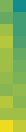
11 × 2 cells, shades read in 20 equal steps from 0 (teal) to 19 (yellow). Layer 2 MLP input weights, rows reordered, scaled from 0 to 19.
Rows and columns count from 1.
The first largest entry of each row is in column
1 1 1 1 1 1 1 2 1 1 1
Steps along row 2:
down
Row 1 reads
9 0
